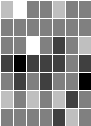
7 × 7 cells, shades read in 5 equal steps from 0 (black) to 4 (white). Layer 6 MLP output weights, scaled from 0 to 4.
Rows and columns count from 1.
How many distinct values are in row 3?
4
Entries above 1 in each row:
7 7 6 1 4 6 6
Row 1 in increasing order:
2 2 2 2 3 3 4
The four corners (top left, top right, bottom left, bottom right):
3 2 2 2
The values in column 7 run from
0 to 3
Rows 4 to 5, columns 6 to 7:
2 1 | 2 0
